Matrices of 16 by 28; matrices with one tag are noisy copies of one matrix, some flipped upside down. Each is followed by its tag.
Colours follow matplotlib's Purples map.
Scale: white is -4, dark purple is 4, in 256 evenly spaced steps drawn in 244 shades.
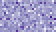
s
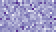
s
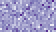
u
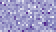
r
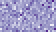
u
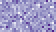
u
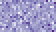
u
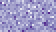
r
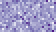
u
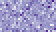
u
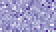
u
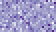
u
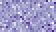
u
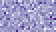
s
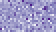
r
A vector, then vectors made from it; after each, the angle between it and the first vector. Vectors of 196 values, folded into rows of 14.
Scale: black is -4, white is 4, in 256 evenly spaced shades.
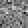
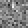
partly aligned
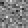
orthogonal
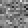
orthogonal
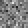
orthogonal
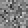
partly opposed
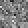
orthogonal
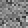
partly aligned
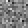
partly opposed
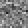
nearly opposite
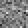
nearly parallel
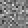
partly aligned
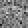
nearly parallel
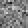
nearly parallel
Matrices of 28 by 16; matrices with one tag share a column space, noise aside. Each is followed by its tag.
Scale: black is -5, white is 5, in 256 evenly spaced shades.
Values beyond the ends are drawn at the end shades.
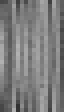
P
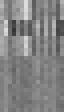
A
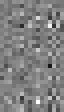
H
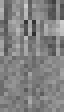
A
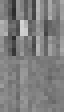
A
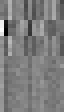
A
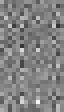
H
